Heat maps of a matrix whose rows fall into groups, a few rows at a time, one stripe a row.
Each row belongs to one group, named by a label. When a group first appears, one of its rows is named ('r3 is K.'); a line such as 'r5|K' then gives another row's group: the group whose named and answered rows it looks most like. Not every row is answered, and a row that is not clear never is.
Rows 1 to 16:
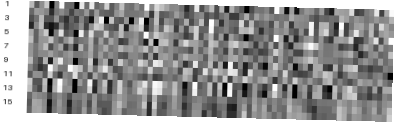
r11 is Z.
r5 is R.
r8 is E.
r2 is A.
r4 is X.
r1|R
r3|X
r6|E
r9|R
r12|R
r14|A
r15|A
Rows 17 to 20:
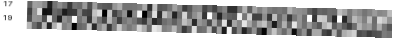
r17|A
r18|X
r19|Z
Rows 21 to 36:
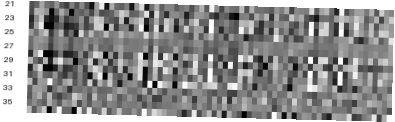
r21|X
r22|A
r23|X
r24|X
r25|R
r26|A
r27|A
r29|R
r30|X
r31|X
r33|A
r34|Z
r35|Z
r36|R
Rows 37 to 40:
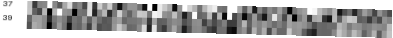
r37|E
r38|R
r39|A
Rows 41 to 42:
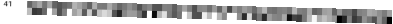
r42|E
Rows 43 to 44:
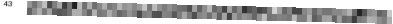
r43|R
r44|Z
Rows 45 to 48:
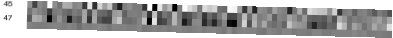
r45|E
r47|A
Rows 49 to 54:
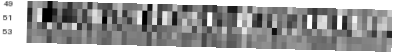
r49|A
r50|X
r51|X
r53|A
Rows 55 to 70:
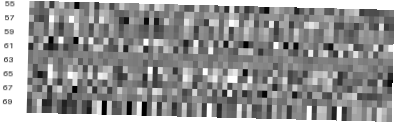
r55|R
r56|E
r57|E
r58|Z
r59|Z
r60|R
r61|X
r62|A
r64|E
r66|Z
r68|A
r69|X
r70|X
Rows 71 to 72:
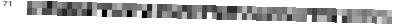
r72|X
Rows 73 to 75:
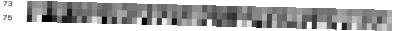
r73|A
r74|A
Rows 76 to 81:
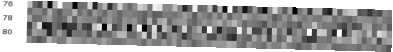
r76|R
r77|Z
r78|E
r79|X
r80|A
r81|E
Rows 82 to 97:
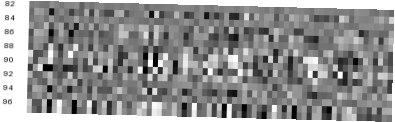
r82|Z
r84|Z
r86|A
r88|Z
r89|E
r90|E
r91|X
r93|Z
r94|A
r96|R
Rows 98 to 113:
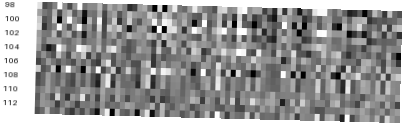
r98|E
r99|R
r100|R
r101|E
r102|R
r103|E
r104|E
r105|Z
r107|R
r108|X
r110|Z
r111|Z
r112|A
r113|X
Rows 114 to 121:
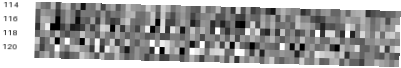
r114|R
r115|A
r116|A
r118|Z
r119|R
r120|E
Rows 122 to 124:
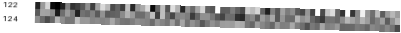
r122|X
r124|E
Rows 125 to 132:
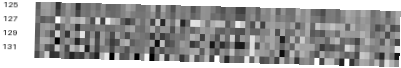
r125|A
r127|E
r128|A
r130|A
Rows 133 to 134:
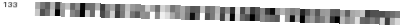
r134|R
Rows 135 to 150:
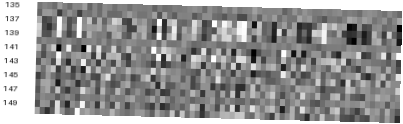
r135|Z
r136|A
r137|E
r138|E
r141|R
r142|E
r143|Z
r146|A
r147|Z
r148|A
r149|Z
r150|E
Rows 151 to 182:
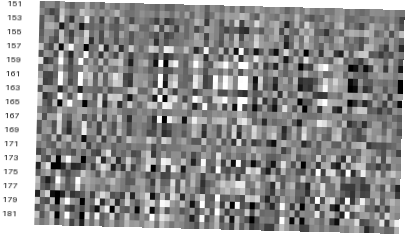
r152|E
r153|Z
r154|A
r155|Z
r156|Z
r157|R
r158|Z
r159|E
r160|Z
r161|E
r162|E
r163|A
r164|E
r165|R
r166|E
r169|Z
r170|R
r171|Z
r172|X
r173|R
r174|X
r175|Z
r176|E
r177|E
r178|X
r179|R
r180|X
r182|R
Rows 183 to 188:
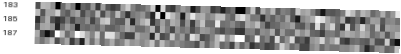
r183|A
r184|E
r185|X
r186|A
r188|R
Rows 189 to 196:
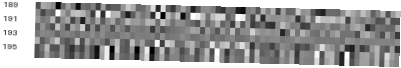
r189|A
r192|Z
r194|E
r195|X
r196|X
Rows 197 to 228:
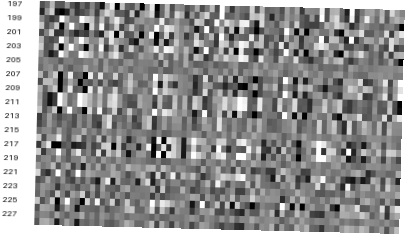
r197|X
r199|E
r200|R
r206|Z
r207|R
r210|E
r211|E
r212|R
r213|X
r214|X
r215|Z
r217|X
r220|R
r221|E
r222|X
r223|A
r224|Z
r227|Z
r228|A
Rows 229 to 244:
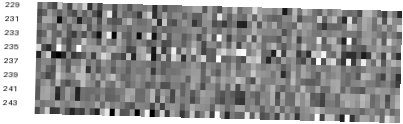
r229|Z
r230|X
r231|A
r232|Z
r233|X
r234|Z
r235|E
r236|X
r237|Z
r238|Z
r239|E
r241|A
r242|A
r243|E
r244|X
